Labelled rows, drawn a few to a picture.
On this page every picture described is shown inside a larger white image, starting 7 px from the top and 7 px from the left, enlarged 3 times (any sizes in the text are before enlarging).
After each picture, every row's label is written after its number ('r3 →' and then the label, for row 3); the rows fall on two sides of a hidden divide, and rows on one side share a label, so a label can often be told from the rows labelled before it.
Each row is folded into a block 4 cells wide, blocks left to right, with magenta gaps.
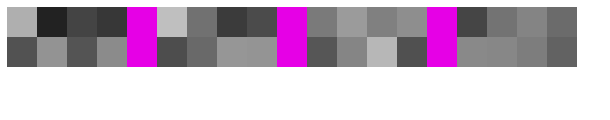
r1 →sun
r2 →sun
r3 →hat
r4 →hat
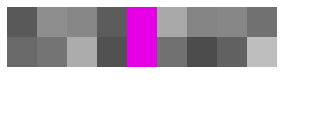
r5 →hat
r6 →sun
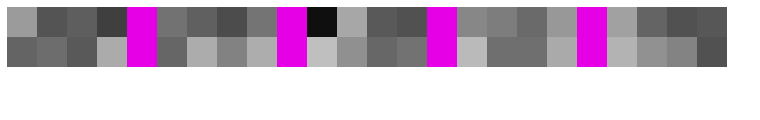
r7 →sun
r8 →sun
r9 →hat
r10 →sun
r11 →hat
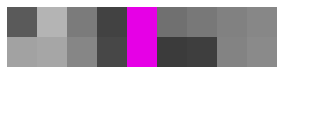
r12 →hat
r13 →sun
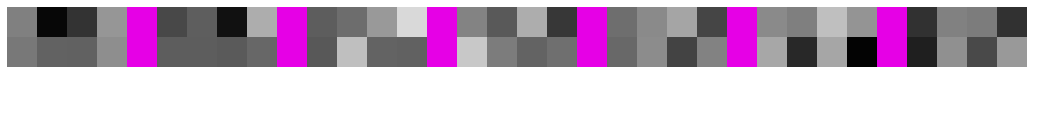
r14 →sun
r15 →sun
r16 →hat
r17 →hat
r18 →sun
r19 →hat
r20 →sun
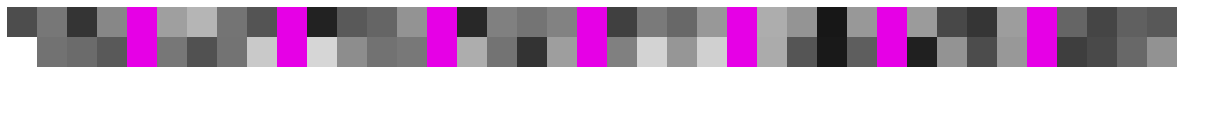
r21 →hat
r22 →sun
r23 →hat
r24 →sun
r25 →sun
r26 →sun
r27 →sun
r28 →sun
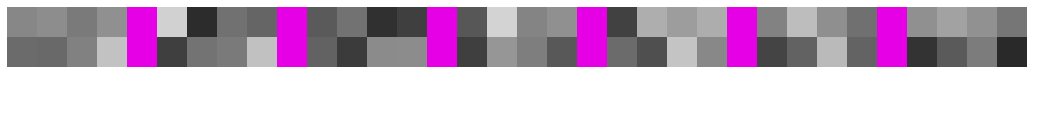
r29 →sun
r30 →sun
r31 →sun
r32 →hat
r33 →hat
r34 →hat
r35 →hat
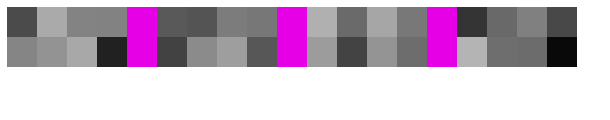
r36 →hat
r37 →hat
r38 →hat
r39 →hat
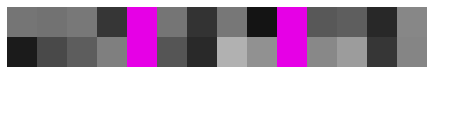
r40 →sun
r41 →sun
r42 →sun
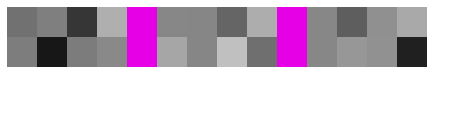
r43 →sun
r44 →hat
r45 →hat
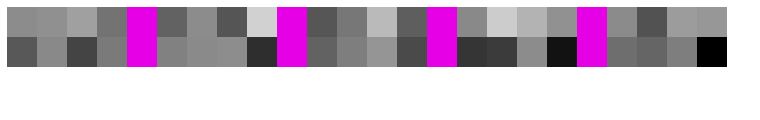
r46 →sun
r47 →hat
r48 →hat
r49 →hat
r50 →hat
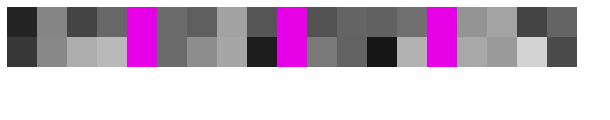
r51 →sun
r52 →hat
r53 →sun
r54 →hat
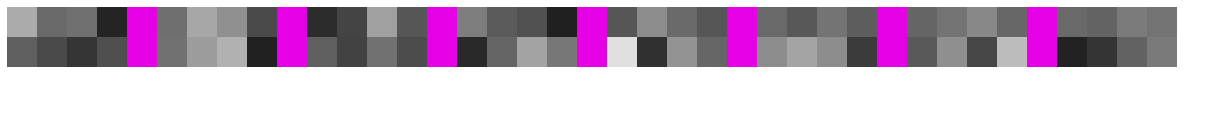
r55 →sun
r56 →hat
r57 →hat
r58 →sun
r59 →hat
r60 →hat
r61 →sun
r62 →sun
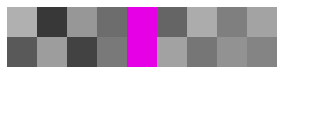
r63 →sun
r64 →hat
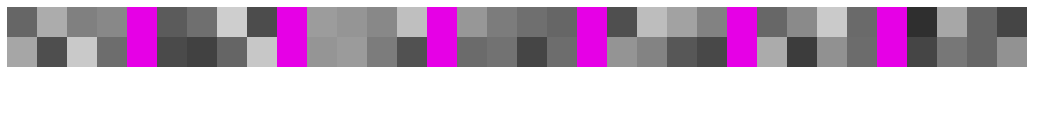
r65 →hat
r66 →sun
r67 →hat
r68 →sun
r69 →hat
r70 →hat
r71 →sun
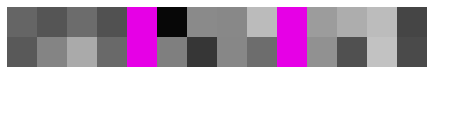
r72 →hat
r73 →hat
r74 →hat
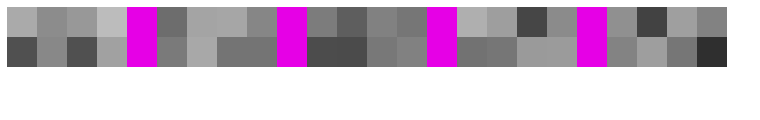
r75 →sun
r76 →hat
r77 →sun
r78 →sun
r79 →hat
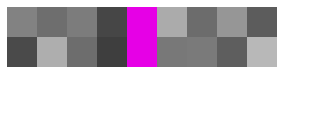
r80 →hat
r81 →sun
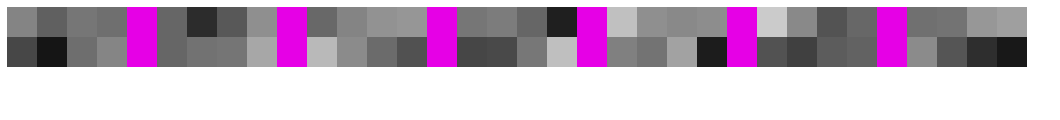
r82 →sun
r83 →sun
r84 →hat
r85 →sun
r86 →hat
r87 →sun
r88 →hat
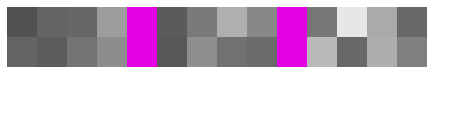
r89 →sun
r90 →hat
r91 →hat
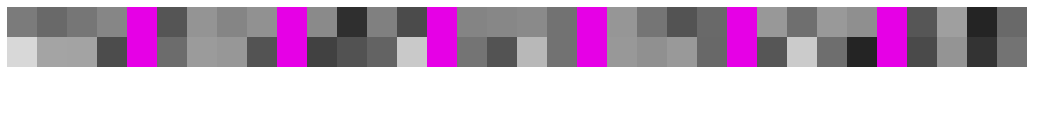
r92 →hat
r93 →hat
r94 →sun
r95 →hat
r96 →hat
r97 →hat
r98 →sun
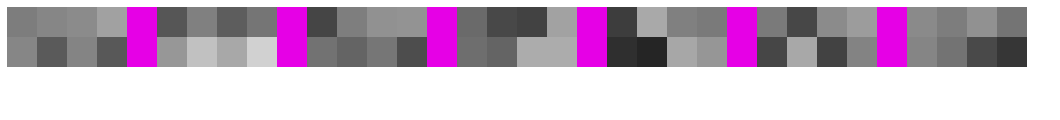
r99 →hat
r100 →sun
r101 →hat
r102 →sun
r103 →sun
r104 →sun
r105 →hat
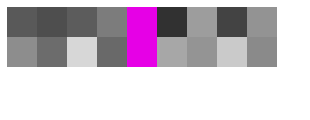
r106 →hat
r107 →hat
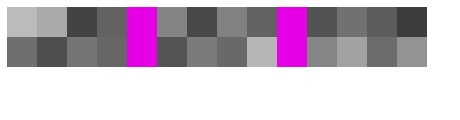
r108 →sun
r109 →sun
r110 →sun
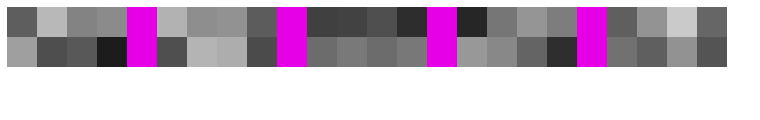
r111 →hat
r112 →hat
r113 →sun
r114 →hat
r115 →hat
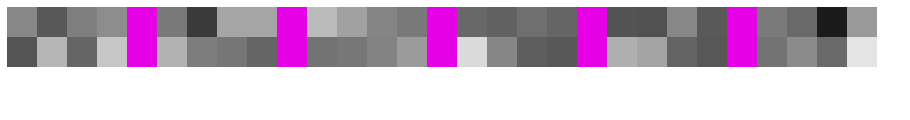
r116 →sun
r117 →hat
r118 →sun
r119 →hat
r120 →hat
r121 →sun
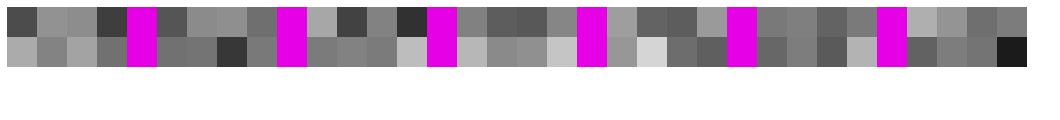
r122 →hat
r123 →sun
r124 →sun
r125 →sun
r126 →hat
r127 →sun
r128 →hat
